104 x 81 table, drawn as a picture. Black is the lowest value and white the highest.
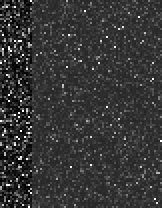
The right part is calmer, past a seam about 20% of the way across. Neither half mirrors the other. The values are skewed, with a long tail toward high values. There is no overall slope. Fine speckle covers the field.
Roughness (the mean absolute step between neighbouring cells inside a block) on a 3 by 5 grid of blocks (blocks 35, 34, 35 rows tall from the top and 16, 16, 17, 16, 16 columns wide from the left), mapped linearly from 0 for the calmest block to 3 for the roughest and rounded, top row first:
3 0 0 0 0
3 0 0 0 0
3 0 0 0 0
